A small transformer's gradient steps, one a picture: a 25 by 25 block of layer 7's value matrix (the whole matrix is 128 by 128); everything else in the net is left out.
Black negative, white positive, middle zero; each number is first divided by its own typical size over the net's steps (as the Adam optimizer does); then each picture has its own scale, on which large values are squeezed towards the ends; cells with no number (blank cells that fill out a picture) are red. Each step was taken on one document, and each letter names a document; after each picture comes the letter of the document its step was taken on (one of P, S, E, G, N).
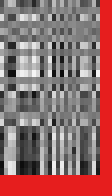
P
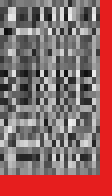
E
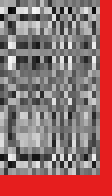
E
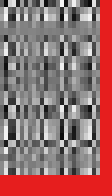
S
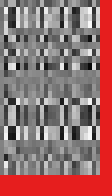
S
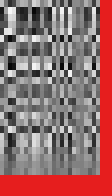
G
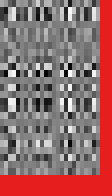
G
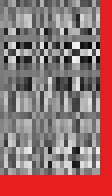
S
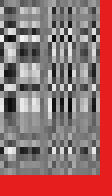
E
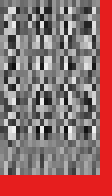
E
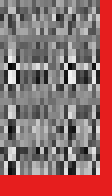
G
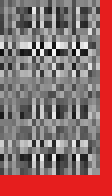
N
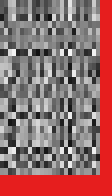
E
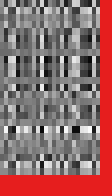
S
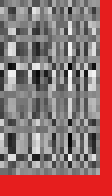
G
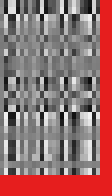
S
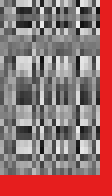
P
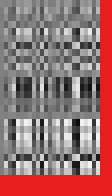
S
